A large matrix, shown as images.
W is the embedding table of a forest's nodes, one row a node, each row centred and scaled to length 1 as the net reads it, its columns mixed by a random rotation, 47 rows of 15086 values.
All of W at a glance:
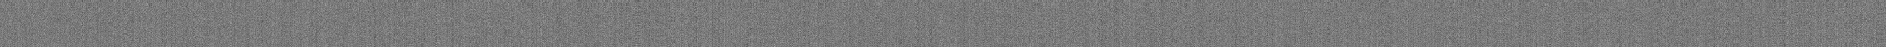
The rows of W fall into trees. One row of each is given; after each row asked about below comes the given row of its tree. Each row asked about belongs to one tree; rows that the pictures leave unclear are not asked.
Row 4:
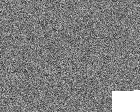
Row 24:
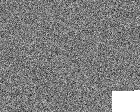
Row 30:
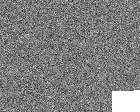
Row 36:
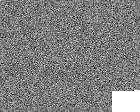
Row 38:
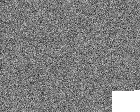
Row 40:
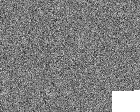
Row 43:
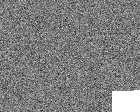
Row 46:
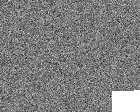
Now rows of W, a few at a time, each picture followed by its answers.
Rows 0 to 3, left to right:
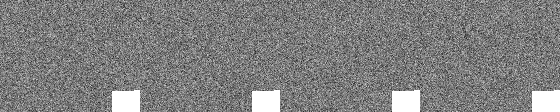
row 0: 43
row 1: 43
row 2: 24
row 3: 4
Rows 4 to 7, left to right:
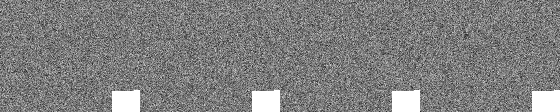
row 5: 4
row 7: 4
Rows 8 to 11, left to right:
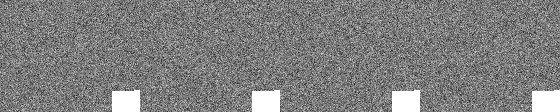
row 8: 38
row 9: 24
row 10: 36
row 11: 38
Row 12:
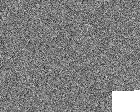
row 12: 43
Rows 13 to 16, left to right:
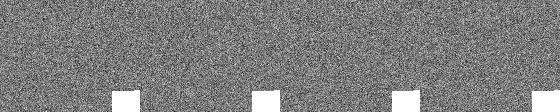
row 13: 24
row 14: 40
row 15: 43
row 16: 46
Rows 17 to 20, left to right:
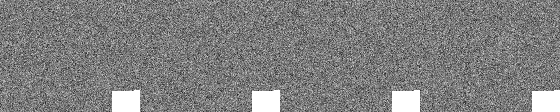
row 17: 40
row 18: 30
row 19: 36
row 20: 40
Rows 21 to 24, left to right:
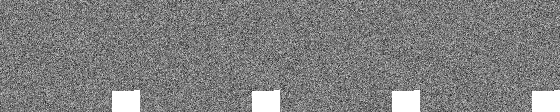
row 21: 40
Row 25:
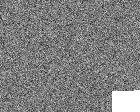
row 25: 43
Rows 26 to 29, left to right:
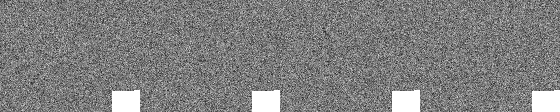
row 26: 38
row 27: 46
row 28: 4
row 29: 24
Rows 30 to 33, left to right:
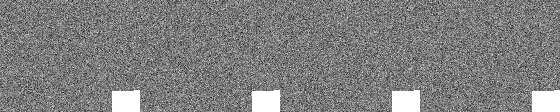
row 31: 43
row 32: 30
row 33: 24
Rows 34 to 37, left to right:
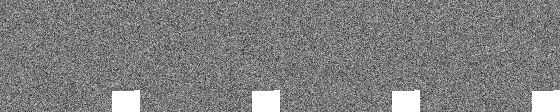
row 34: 24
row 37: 46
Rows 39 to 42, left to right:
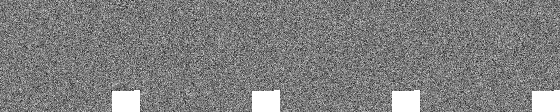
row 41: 24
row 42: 40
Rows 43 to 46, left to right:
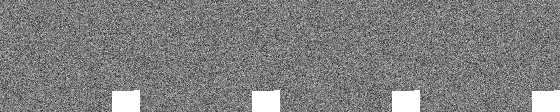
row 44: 46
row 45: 43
